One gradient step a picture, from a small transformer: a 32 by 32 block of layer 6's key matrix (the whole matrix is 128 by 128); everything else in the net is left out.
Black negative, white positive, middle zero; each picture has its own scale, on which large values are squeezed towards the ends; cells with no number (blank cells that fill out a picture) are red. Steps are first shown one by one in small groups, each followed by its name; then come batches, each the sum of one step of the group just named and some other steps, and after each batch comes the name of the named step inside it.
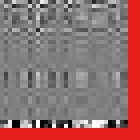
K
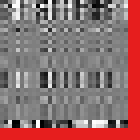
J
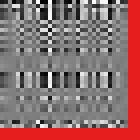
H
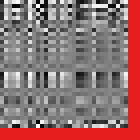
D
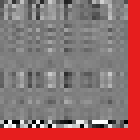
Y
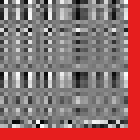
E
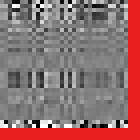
Y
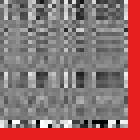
D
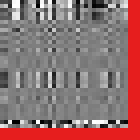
J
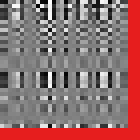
H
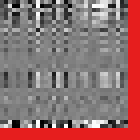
K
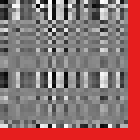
J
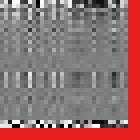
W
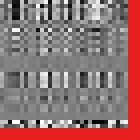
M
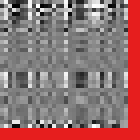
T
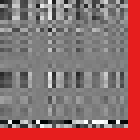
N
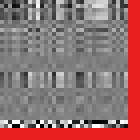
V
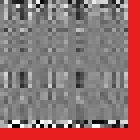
T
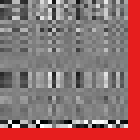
N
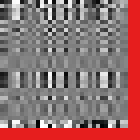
W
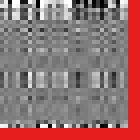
W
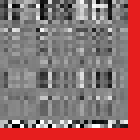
M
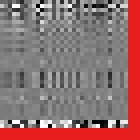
M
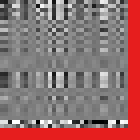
V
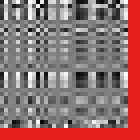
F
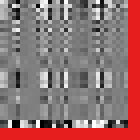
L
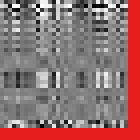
L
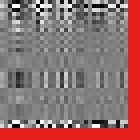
L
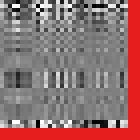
L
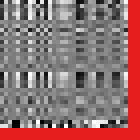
F
